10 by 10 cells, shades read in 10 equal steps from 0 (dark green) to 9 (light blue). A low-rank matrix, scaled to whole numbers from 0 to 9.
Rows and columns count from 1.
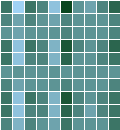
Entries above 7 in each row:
2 0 0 1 1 0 0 1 1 0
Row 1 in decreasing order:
9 8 6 5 4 4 3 3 2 0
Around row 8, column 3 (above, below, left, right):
5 4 8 4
